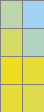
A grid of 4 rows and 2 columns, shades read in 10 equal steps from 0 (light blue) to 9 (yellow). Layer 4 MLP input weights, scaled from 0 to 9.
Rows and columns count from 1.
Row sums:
3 8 17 15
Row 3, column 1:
9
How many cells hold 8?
2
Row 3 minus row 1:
6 8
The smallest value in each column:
3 0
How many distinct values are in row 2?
2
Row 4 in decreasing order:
8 7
